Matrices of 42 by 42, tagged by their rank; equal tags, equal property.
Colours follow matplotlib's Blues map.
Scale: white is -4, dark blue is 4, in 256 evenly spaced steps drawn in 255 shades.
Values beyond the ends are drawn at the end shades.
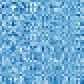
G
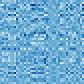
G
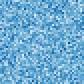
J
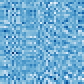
G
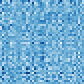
G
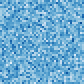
J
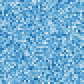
J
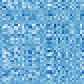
G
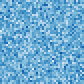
J
